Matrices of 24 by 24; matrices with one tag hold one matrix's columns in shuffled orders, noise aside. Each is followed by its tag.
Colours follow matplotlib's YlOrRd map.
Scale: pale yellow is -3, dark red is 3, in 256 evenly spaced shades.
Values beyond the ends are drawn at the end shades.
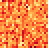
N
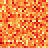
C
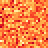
C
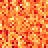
N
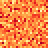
C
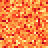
C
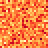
C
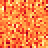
N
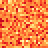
C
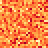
C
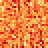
N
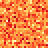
C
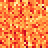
N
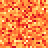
C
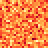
C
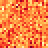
N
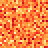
C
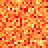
C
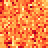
N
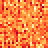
N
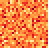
C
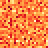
C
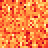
N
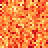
N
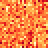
N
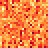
N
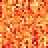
N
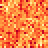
N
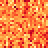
N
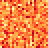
N
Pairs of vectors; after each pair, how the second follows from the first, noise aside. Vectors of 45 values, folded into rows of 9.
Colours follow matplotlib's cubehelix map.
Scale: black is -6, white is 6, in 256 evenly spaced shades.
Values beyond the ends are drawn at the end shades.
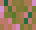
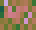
negated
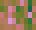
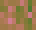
shrunk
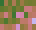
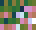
scaled up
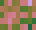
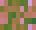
sign-scrambled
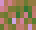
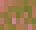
shrunk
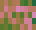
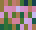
scaled up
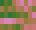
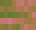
shrunk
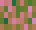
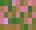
negated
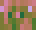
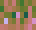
reversed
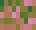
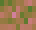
shrunk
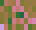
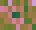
reversed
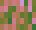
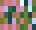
scaled up
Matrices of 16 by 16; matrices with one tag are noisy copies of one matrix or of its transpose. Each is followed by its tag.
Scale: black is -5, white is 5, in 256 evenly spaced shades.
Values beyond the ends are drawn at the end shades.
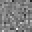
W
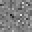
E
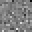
W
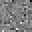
W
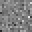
W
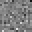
W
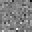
W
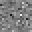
E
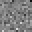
W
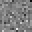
W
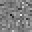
E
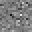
E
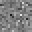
E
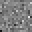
W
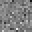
W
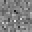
E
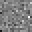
W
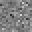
E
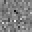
E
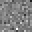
W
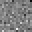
W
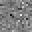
E
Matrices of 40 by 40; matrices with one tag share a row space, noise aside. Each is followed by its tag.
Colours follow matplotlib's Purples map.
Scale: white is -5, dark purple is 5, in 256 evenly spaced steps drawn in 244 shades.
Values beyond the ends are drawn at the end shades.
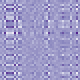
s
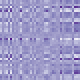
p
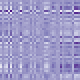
p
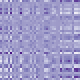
p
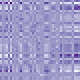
p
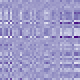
p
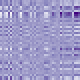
p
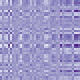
p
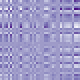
p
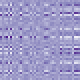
p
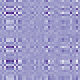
s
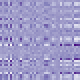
p
